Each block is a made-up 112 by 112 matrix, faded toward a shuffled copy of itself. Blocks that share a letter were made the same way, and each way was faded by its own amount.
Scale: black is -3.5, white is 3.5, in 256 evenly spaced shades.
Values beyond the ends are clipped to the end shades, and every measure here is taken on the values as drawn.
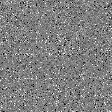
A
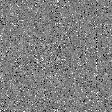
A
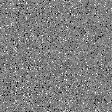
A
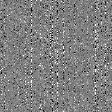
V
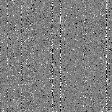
V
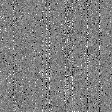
V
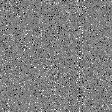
A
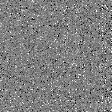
A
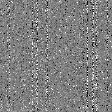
V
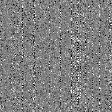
V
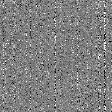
V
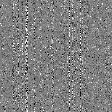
V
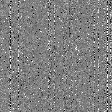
V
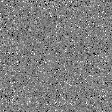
A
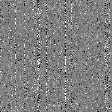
V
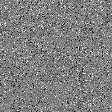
A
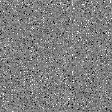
A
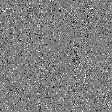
A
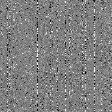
V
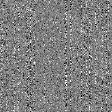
V
